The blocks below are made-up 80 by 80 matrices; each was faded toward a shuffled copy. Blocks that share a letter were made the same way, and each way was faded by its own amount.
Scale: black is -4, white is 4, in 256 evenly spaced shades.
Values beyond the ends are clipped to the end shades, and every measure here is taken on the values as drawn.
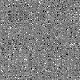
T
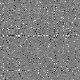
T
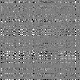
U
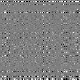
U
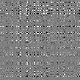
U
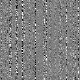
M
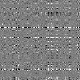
U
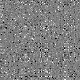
T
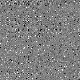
T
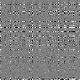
U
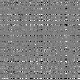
U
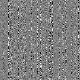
M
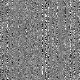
M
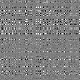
U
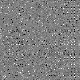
T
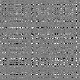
U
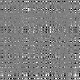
U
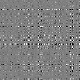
U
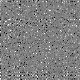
T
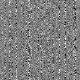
M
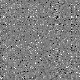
T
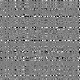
U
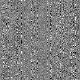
M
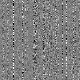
M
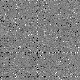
T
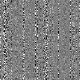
M
